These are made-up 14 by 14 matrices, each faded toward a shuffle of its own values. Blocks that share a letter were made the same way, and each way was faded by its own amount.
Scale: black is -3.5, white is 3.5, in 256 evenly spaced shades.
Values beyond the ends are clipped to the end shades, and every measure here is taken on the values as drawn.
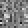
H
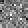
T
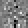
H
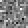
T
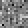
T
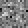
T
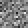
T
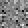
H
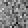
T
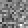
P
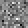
T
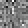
P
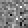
H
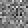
P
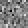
T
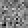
T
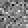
T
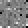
H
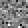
T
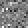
H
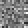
P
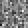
T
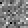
T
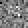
T
